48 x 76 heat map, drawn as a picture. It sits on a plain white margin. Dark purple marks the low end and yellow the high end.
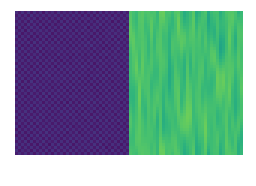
The table splits into one row of 2 panels. Panel 1,1: very low, checkered, faint in contrast. Panel 1,2: high, streaked downward, faint in contrast.
